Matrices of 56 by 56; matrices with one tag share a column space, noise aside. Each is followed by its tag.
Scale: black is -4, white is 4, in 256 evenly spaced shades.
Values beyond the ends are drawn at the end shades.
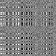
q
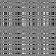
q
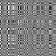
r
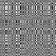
r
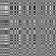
r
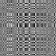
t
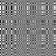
r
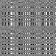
q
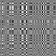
r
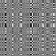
t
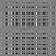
q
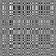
r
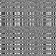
q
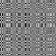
t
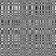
r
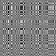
r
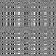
q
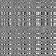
q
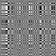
r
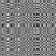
t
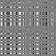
q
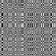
t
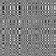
r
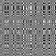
r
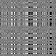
q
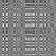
t
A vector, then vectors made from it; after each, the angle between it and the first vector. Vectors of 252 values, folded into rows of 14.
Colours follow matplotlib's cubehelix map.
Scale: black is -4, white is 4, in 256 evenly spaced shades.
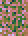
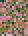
orthogonal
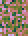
nearly parallel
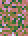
nearly parallel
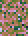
partly aligned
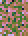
nearly parallel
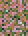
partly opposed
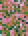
orthogonal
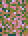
nearly opposite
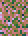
partly aligned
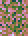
nearly parallel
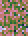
partly aligned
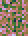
nearly parallel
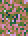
orthogonal
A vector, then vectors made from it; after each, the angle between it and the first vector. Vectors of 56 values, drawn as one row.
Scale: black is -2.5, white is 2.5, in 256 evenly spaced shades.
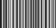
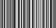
partly opposed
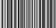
nearly opposite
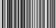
nearly opposite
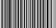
partly opposed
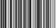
orthogonal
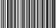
partly opposed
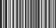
nearly parallel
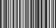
nearly parallel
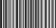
nearly parallel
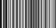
nearly parallel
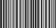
nearly parallel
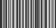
nearly parallel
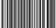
nearly opposite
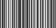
orthogonal
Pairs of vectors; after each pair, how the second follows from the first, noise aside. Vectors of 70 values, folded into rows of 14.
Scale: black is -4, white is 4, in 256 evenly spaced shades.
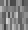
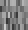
negated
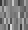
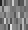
copied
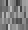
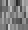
copied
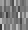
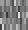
copied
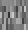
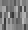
negated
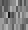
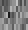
copied
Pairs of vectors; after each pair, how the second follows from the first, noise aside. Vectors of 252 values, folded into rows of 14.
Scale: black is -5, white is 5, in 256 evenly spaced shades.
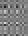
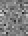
shuffled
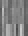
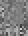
sign-scrambled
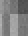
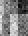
scaled up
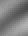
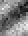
scaled up
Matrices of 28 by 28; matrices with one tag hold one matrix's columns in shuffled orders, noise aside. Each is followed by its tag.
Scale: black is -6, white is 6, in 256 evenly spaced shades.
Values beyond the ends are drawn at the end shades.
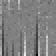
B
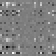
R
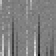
B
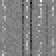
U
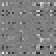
R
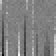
B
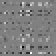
R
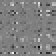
R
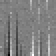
B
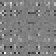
R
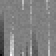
B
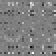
R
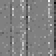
U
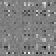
R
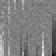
B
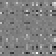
R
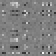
R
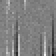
B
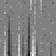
B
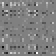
R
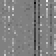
U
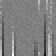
B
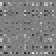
R
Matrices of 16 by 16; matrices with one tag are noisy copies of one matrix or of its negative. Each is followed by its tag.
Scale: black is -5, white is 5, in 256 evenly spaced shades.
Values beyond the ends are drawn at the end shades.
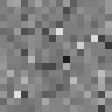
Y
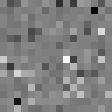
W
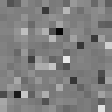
Y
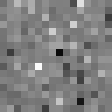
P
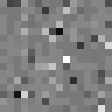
Y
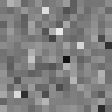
Y
